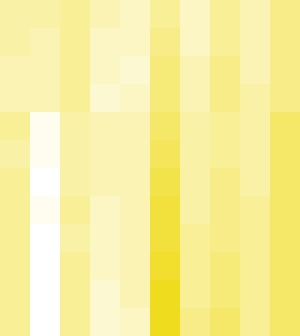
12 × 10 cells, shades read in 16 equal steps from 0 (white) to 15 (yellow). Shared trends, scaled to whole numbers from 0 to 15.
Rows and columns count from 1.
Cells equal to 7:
28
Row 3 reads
5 5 7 4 3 9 5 8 5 8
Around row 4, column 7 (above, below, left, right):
5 6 9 8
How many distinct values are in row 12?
7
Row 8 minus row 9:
0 1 1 0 0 0 -1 0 0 0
